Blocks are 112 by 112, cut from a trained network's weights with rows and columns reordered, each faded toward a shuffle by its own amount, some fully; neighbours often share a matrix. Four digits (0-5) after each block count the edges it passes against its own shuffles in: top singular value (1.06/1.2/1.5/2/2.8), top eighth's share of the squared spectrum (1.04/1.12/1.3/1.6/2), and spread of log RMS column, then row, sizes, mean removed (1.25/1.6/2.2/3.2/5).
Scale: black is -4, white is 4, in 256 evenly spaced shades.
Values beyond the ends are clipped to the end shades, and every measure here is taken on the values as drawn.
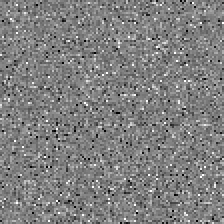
3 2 0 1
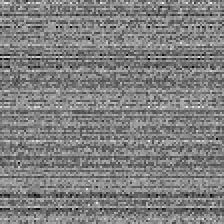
5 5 2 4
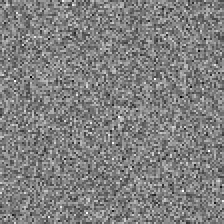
1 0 0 0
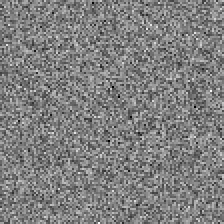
0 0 0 0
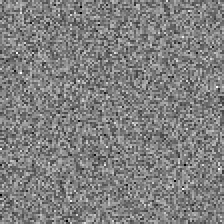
0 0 0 0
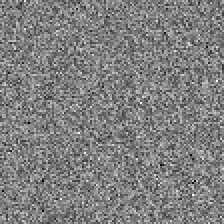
2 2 0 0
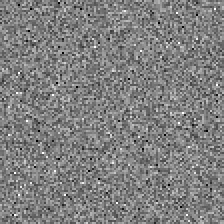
0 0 0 0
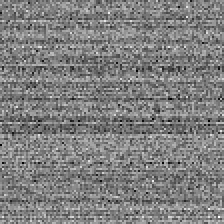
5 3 1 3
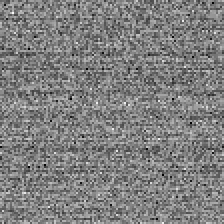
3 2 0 1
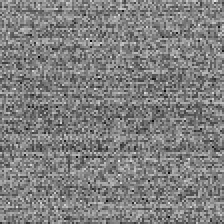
4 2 0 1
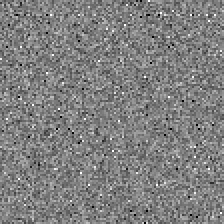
2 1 0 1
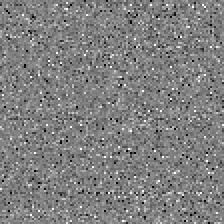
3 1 0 1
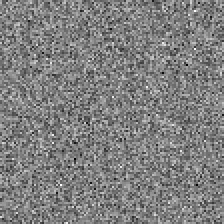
2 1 0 0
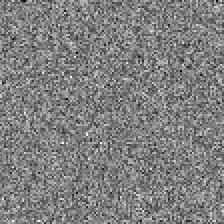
2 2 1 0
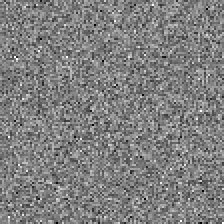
3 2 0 1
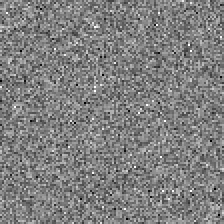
0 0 0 0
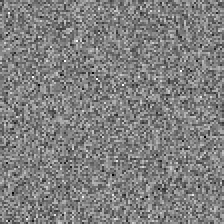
1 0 0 0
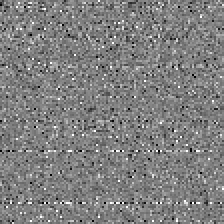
4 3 0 3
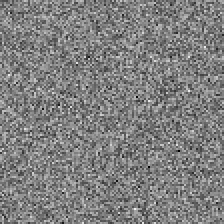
1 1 0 0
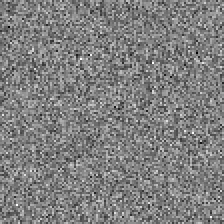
2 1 0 0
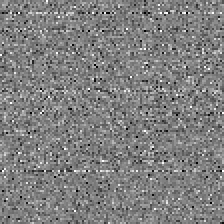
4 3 0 3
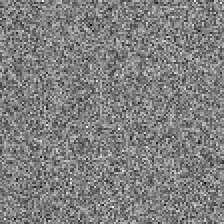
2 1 0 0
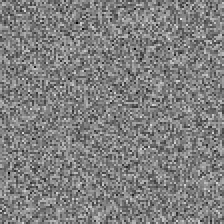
1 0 0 0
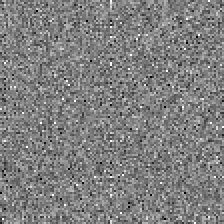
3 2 1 1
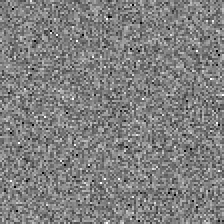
0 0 0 0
